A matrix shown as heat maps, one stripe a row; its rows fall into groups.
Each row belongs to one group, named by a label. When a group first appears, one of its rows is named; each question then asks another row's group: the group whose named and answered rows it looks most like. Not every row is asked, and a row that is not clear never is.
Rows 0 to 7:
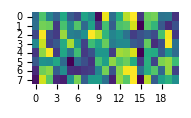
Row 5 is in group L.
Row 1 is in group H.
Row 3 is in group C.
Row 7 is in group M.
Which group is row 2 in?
C
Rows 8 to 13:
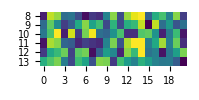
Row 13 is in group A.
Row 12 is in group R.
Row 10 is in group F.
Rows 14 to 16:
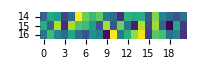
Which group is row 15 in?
F
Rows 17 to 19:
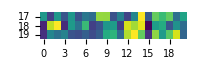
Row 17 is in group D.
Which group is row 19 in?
L
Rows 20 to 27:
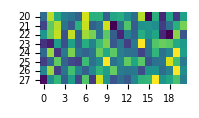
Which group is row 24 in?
C
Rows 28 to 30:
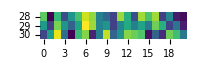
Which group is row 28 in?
F
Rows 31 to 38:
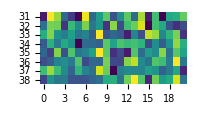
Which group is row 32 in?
H
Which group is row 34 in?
L
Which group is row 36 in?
L
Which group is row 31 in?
M
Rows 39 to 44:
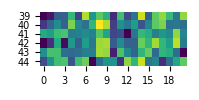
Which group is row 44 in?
R
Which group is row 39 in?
D
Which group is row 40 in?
D
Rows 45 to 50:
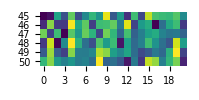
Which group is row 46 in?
C
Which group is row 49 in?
C
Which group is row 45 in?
D
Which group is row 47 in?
F
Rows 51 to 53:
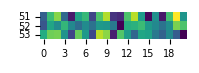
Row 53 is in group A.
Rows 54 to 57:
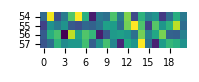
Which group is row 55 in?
L
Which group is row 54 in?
C
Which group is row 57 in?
R
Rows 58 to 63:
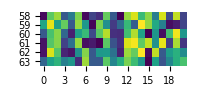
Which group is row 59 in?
A
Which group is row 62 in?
M
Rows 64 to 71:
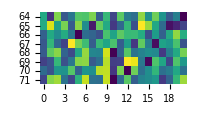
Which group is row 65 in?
A
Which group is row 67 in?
C
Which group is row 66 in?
L
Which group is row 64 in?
F
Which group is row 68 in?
M
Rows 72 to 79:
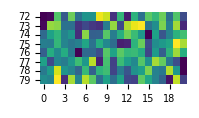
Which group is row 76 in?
L
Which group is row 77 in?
F
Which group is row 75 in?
R
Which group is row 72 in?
D
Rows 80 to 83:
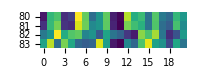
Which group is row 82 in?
F
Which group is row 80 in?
M
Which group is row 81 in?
M
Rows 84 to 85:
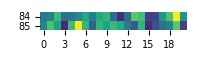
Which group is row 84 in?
R
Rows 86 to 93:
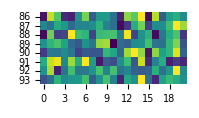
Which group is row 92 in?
C
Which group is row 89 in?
A
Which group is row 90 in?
L
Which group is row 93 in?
R
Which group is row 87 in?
R
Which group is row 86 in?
M
